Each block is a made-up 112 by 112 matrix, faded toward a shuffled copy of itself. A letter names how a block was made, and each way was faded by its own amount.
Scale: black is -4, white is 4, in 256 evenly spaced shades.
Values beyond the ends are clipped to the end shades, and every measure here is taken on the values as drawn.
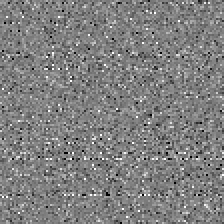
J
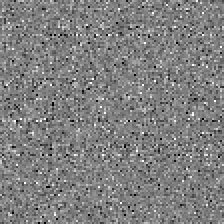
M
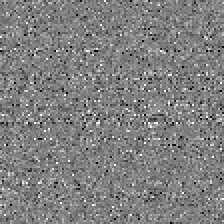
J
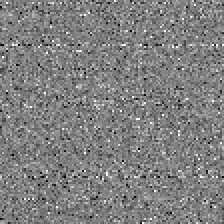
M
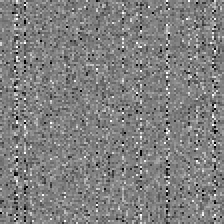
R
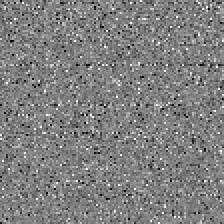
M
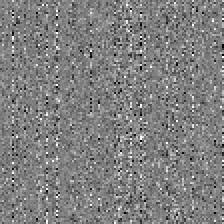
R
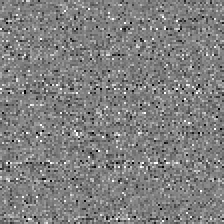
J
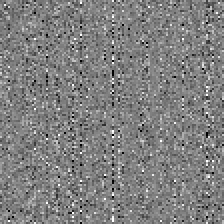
R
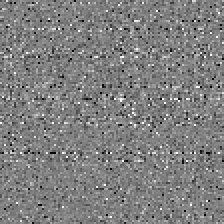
J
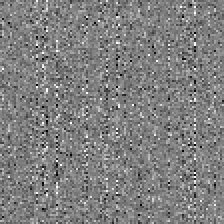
R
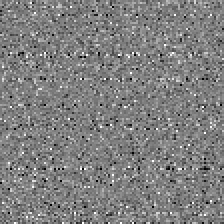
J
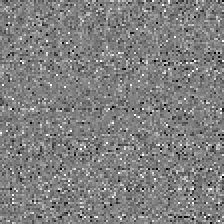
J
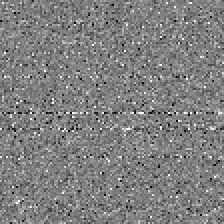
M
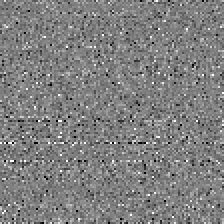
J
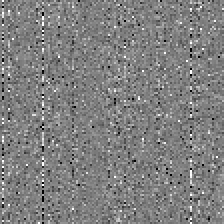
R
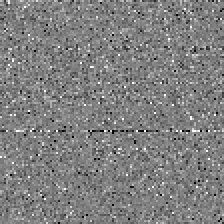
M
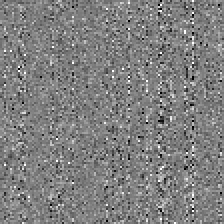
R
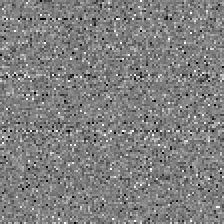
M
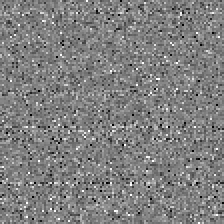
M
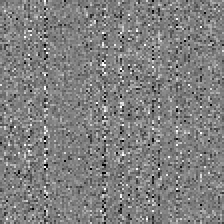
R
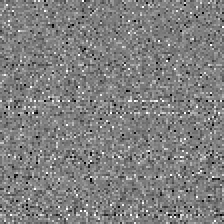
M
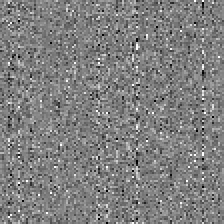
R
